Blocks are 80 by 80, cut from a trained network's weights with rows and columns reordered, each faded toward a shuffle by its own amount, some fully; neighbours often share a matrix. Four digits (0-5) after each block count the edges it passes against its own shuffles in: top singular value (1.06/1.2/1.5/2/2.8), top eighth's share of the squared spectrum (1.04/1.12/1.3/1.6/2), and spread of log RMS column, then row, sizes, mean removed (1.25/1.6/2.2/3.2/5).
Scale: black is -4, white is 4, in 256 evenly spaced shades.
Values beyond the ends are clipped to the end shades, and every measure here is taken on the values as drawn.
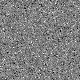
0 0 0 0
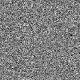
2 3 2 1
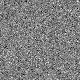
0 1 0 0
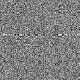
3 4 2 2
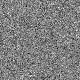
0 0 0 0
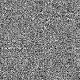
3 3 0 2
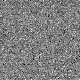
0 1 0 0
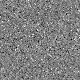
0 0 0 0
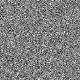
3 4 1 2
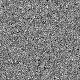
0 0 0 0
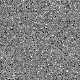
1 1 1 0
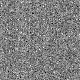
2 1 0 1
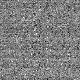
2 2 2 0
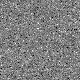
0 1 0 0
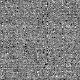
2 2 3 0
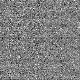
2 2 2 0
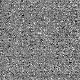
2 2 2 0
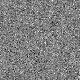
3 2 0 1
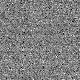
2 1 1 0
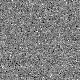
1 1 0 0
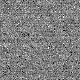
2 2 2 0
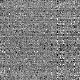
3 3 3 0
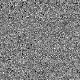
2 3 2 2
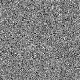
2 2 0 1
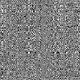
3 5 4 2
